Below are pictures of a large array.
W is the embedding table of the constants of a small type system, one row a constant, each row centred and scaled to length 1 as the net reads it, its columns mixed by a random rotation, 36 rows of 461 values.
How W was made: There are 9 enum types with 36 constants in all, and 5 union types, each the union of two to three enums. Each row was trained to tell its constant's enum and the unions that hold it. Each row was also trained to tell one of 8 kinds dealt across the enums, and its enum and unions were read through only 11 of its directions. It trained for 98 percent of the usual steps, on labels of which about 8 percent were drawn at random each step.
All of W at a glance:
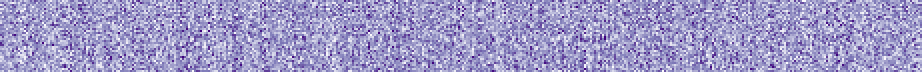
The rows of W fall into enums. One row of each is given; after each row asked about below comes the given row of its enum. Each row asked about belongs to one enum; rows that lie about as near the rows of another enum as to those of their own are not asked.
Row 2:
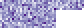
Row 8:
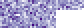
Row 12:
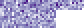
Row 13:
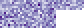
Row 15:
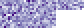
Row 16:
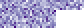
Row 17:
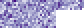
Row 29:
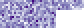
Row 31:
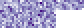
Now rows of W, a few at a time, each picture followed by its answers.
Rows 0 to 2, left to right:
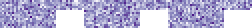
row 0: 13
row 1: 29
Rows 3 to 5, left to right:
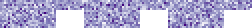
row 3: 15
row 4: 13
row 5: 31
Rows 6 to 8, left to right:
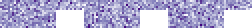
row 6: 2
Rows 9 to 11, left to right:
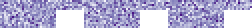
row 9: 29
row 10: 13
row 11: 2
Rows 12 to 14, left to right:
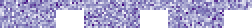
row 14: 31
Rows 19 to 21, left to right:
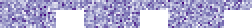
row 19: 8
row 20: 29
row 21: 12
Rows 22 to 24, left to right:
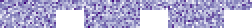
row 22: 12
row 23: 15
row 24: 15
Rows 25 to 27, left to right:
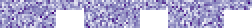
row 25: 31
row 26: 29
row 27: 31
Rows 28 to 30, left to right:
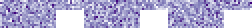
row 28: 2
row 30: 13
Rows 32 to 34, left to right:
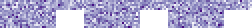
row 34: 29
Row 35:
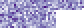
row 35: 8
